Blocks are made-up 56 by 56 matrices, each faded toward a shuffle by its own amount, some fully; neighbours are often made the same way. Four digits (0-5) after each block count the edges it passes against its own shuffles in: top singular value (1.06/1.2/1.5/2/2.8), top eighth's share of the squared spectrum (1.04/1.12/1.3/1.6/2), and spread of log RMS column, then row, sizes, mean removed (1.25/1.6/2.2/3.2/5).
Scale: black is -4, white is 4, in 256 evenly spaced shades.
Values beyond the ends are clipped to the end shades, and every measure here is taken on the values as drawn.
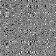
3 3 2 2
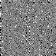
2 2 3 1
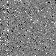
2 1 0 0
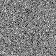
0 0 0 0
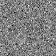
2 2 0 0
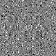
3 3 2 1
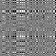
5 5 3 4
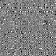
4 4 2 2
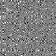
4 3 2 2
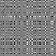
5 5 4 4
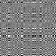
5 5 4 4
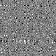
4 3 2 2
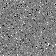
0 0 0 0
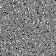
0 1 0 0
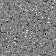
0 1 0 0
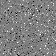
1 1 0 0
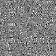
3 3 1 1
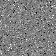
1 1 0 0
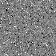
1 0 0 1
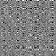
4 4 2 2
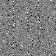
2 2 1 0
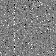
2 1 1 0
